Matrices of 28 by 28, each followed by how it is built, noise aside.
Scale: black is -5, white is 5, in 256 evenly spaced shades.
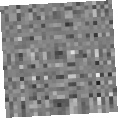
low rank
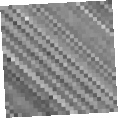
Toeplitz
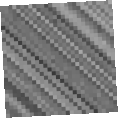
Toeplitz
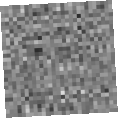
low rank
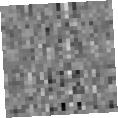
low rank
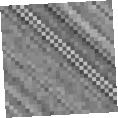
Toeplitz
